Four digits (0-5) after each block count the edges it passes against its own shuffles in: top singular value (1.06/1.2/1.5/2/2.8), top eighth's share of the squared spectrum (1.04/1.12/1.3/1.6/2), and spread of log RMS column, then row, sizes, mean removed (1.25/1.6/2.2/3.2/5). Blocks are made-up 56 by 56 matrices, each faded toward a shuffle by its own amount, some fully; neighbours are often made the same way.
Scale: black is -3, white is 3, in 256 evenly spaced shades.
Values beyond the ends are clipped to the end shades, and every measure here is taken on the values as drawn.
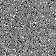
0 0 0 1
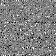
0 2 0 2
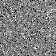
0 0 0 1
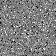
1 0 0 0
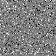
1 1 0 2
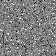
0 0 0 0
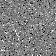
0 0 0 0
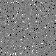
3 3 1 0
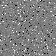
0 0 0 0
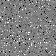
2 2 0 1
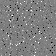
2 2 1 0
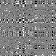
4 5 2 3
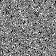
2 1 0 0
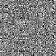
4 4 1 2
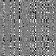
4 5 4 2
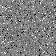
1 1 0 0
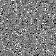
3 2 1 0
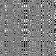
4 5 4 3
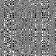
4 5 4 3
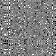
4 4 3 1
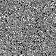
0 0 0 0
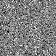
0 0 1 0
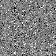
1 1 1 0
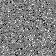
0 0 0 0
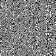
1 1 3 0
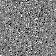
0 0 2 0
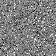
0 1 1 0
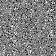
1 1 2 0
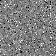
1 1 1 0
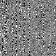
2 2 3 0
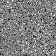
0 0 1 0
